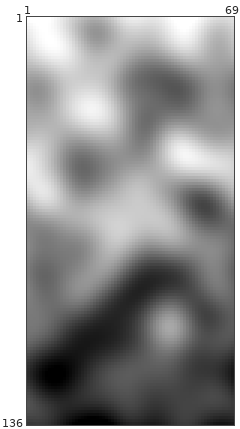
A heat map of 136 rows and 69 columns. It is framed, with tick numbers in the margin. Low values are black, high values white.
Stripes: none. Ninth with the lowest average: bottom left. Slope: up to the top. Grain: smooth.
